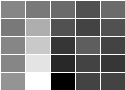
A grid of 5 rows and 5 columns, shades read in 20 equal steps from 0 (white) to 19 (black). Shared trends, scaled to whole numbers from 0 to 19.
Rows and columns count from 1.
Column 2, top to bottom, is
10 6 4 2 0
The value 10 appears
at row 1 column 2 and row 2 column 1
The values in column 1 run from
8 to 10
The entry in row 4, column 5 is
15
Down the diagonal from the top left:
9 6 15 14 14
